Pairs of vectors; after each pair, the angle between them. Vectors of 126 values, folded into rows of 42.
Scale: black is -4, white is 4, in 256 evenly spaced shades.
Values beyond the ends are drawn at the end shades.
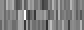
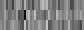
nearly opposite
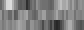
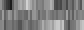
nearly opposite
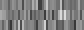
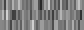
partly aligned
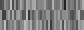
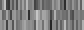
partly aligned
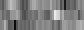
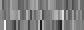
partly aligned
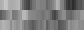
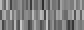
orthogonal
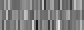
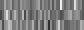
partly aligned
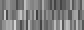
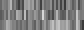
partly aligned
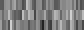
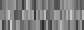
nearly parallel
